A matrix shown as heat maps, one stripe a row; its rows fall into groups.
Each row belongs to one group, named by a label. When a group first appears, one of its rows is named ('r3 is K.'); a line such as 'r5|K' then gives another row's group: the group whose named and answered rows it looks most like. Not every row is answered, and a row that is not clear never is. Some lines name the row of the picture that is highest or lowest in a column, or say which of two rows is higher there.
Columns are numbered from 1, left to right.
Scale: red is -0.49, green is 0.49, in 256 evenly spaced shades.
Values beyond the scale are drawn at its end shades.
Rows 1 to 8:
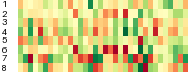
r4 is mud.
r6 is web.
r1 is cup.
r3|mud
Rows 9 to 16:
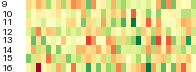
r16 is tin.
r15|mud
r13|cup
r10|web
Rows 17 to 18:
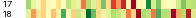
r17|web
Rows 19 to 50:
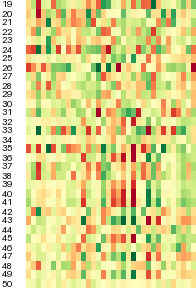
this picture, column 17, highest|26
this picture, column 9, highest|26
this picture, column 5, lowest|28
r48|tin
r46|cup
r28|tin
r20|tin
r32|web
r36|web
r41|web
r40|web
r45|web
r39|web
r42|mud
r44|cup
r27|mud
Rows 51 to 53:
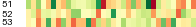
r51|mud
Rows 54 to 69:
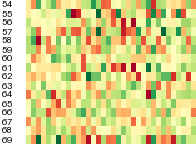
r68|tin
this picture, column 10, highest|69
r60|tin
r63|cup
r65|tin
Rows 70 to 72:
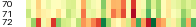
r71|web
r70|web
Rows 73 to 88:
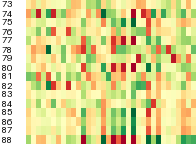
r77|web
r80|web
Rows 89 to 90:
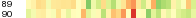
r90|web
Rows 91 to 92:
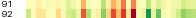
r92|web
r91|web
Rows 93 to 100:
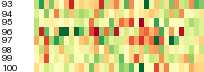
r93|cup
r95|web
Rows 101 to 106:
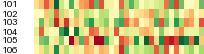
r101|tin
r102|tin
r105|cup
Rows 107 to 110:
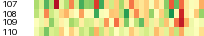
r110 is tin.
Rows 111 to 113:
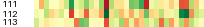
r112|cup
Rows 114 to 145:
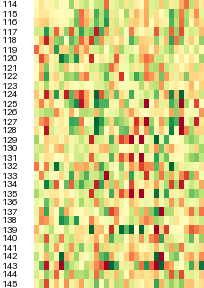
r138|tin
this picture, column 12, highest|139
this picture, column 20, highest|139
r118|tin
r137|mud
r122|cup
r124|tin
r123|mud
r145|tin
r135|web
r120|tin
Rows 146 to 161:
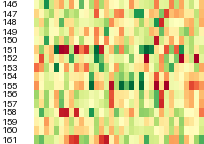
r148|mud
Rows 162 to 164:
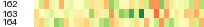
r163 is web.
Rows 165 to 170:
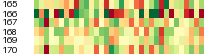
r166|mud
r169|mud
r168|mud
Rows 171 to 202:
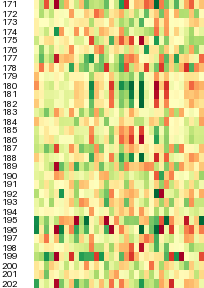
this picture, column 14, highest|199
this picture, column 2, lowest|178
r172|cup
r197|tin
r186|web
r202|mud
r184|cup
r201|mud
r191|cup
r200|cup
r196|mud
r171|tin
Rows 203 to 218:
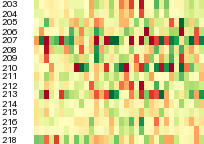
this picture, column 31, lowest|210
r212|web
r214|cup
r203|web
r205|cup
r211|cup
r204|web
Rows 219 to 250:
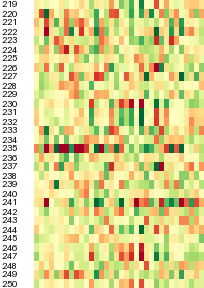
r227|cup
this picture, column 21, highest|242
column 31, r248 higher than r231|No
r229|cup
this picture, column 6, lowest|235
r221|tin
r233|mud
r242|cup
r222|tin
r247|web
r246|web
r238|cup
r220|mud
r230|web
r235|tin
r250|web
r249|tin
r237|mud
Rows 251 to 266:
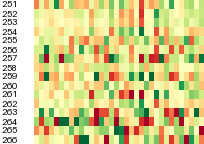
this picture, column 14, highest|264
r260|cup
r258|mud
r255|cup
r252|web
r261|web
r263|cup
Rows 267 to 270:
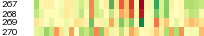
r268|web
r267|web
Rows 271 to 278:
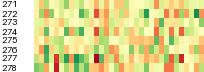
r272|cup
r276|mud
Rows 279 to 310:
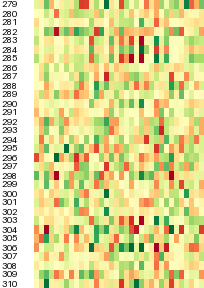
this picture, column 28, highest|304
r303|web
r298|mud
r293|mud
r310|cup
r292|mud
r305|mud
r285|web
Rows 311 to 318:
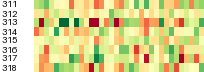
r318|tin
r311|cup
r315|cup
